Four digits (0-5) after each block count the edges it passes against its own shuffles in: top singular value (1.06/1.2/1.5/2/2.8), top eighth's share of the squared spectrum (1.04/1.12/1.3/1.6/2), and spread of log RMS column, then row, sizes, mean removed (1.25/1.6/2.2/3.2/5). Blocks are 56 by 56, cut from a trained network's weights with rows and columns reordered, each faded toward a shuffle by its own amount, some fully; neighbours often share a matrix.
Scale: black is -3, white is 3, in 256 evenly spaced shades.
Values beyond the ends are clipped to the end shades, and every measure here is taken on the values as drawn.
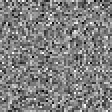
3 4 0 2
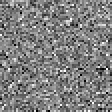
3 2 0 1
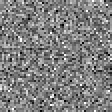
2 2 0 1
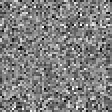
3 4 1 2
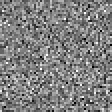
1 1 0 0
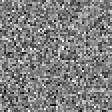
1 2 0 0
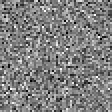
0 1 0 0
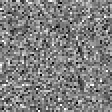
0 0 0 0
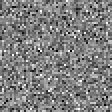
0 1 0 0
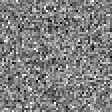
0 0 0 0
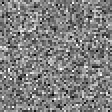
1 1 0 0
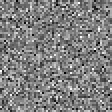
0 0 0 0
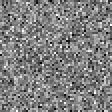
0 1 0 0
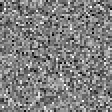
0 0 0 0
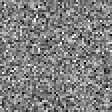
1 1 0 0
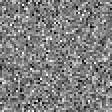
0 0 0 0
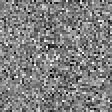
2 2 0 1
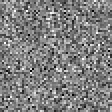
1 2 1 0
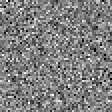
1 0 0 0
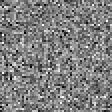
1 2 0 0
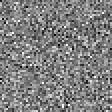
1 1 0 0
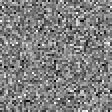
2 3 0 1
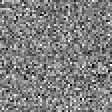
3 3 1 1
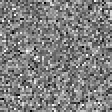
2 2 0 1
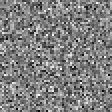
2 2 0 1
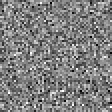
2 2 0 1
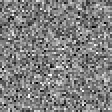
1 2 0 0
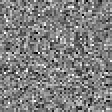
3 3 1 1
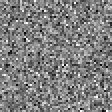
1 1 0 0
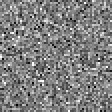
1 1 0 0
